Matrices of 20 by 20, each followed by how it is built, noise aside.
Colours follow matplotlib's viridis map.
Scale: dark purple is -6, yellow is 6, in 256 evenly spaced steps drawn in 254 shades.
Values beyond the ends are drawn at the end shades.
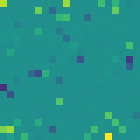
sparse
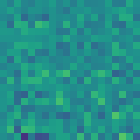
low rank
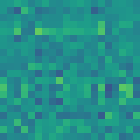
low rank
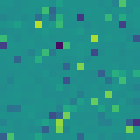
sparse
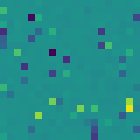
sparse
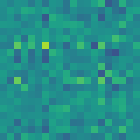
low rank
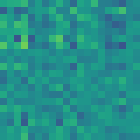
low rank
